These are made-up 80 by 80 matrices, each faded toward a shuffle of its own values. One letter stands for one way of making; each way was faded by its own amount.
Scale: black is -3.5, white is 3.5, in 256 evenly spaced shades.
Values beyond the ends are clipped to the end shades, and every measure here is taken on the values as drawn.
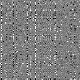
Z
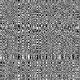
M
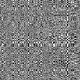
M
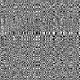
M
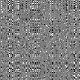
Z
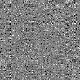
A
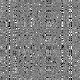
Z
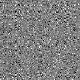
A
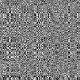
M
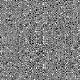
A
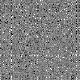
A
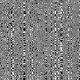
Z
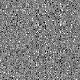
A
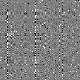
Z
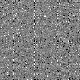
A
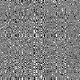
Z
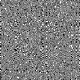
A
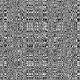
M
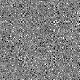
A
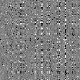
Z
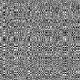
M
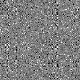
A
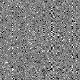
A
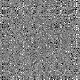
A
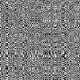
M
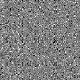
A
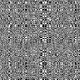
M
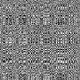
M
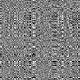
M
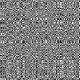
M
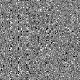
A
